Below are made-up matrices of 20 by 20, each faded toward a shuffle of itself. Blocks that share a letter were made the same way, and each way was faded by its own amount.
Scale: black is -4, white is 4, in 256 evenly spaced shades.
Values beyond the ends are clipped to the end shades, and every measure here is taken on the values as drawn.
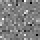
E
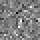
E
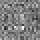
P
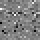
E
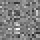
P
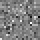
E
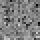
E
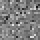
E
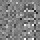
P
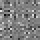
P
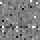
E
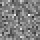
E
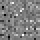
E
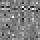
P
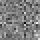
P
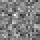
P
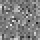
E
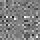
P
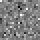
E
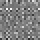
P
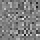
P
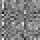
P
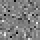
E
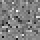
E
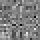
P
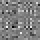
P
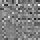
P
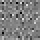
P
